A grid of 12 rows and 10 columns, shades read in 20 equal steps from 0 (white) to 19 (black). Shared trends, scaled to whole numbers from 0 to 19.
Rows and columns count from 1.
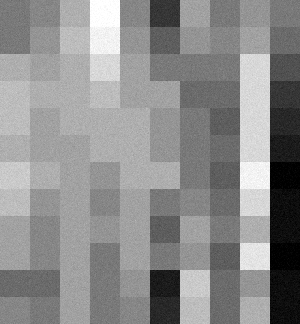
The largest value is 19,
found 2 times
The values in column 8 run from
9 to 12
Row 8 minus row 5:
0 1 1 3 1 2 -1 -1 0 2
